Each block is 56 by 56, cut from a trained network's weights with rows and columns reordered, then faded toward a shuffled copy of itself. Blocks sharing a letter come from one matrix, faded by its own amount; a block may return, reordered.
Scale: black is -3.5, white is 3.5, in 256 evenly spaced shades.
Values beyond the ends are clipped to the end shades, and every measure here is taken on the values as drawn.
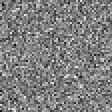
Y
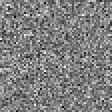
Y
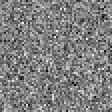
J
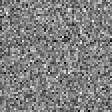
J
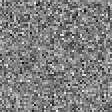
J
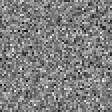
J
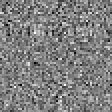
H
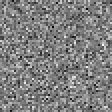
Y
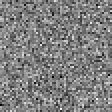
J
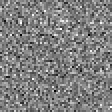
Y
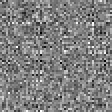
H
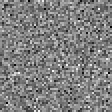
J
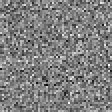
Y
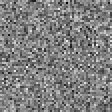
Y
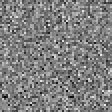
Y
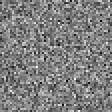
Y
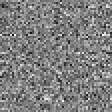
H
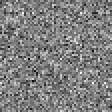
J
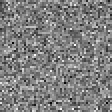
J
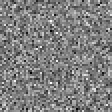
Y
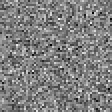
J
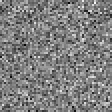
Y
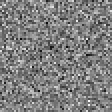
Y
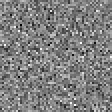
J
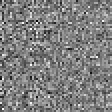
H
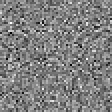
H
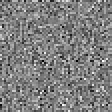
H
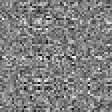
H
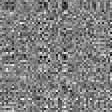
H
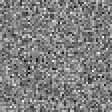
Y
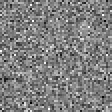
Y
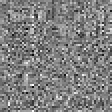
H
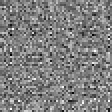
H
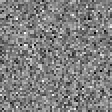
J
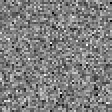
J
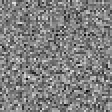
Y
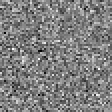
J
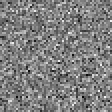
Y
